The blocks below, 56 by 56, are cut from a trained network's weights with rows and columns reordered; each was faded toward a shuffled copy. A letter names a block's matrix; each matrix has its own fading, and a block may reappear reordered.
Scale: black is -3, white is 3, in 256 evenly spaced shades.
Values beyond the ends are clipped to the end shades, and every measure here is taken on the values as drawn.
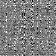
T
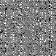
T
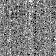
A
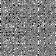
T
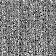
A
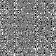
T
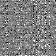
T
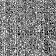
A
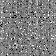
A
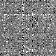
T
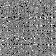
A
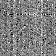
A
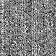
A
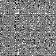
T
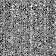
A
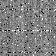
A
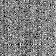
A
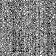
A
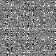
T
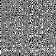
T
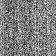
A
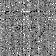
A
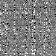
T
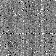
A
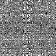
T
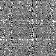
T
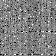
A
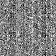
A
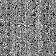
A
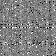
A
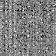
A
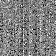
A
